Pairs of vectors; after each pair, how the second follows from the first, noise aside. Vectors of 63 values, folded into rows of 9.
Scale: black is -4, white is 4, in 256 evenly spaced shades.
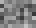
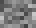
sign-scrambled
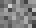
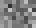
negated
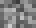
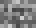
sign-scrambled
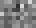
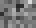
sign-scrambled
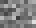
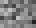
negated
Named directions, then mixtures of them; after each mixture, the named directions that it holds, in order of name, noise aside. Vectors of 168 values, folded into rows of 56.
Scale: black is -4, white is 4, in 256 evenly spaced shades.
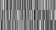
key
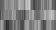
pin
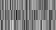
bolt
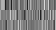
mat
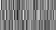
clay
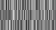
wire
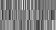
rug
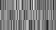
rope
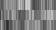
pin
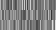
mat, rug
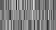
rope, rug, wire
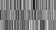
pin, rope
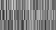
clay, pin, wire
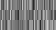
key, rope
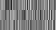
mat, rug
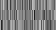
bolt, key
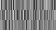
clay, mat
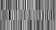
rope, rug, wire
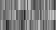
mat, pin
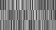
key, rope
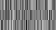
bolt, mat, wire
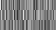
clay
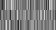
mat, wire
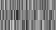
bolt, clay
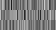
bolt, mat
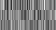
key, mat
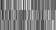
pin, rug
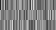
bolt, mat, rope
